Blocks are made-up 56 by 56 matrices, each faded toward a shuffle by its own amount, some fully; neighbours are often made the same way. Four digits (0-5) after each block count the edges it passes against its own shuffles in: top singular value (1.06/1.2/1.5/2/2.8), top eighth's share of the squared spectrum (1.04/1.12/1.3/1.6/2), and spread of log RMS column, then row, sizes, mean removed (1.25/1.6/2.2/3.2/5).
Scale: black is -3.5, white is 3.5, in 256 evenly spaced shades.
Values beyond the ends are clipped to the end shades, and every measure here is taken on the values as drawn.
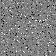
1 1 1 0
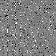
3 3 1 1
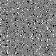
3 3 2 1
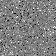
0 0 0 0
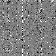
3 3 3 1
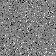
0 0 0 1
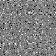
3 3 1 1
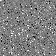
0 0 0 0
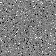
0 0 0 0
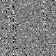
2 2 2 0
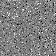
0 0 1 0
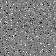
1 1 0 0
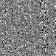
1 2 3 0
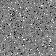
0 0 0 0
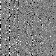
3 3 2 0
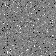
1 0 0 0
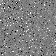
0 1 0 0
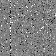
2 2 1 0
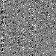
1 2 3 0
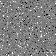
0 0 0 0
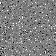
0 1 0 0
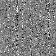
1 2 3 0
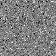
2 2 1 0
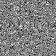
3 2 0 0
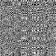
4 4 2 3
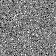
1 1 0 0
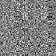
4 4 2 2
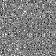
3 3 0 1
